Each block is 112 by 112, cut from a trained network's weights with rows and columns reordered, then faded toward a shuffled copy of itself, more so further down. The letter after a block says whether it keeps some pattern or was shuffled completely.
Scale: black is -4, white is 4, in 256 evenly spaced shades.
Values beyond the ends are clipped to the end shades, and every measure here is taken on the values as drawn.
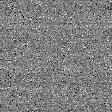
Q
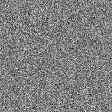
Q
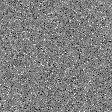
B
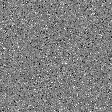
B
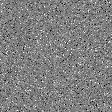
B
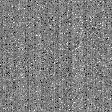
Q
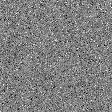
B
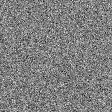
B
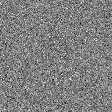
Q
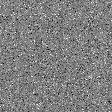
B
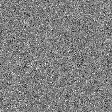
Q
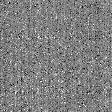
Q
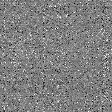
Q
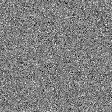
Q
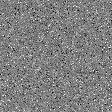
B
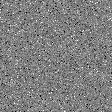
B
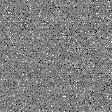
Q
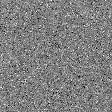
B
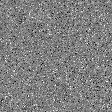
B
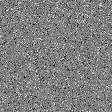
B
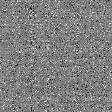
Q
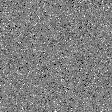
B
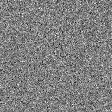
Q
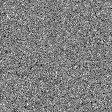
B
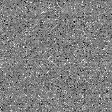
Q
